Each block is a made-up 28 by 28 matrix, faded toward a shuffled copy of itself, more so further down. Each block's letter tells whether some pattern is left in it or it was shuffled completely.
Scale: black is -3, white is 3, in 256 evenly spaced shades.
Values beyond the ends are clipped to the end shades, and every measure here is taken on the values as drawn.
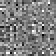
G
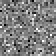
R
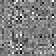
G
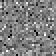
R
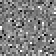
R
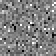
R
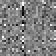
G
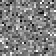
R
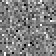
R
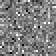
R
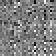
G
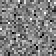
R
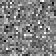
R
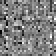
G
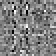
G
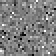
R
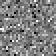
R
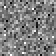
R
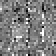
G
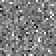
R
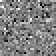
R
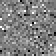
R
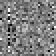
G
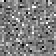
R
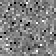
R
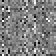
G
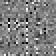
G
